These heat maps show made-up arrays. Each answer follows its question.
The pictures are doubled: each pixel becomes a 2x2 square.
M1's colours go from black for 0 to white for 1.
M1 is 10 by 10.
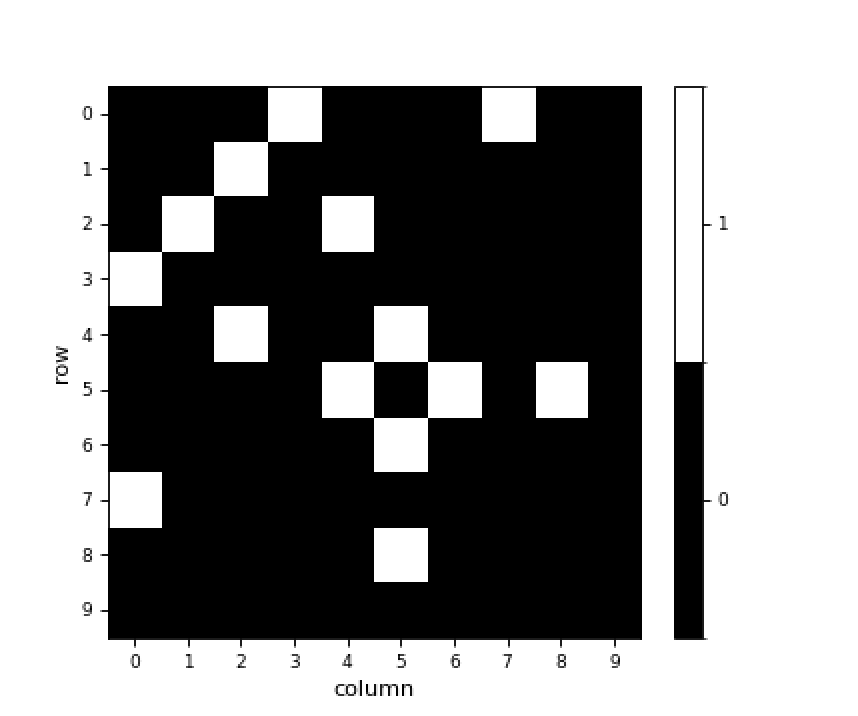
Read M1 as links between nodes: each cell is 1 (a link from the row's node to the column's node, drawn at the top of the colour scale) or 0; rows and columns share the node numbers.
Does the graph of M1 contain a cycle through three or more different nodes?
no
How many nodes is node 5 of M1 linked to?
3
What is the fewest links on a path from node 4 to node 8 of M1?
2
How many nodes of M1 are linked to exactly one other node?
5
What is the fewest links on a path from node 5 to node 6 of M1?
1
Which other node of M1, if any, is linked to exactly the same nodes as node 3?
node 7
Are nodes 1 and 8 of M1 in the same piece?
yes
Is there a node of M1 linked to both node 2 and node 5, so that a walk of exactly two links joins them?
yes
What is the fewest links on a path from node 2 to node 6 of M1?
3
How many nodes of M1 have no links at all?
1
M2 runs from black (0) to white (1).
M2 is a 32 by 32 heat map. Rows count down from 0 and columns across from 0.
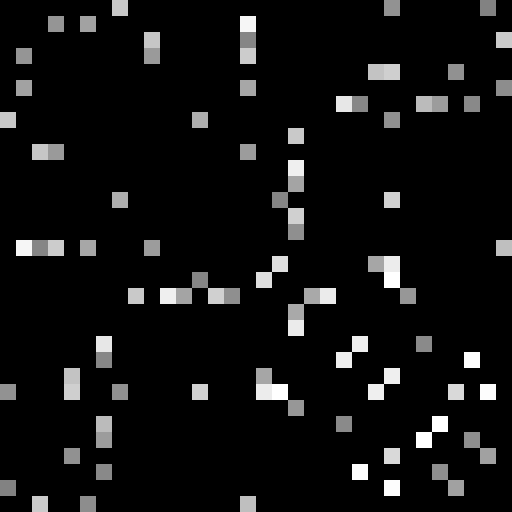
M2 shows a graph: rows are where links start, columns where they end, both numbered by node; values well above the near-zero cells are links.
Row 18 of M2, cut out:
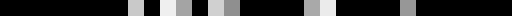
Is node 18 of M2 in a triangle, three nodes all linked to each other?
no
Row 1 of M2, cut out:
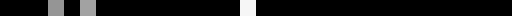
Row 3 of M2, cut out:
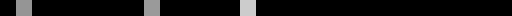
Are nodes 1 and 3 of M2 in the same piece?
yes
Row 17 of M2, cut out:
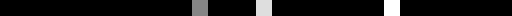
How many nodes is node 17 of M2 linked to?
3
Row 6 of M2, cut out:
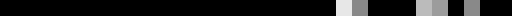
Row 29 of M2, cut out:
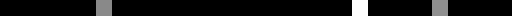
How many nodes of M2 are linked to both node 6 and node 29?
2
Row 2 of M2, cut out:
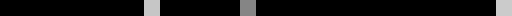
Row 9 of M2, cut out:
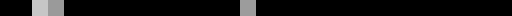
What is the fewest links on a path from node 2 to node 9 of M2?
1
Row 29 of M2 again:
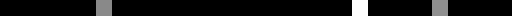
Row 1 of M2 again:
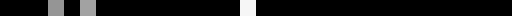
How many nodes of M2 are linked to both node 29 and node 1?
0
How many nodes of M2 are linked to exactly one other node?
8
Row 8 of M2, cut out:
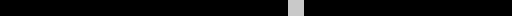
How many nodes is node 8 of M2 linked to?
1
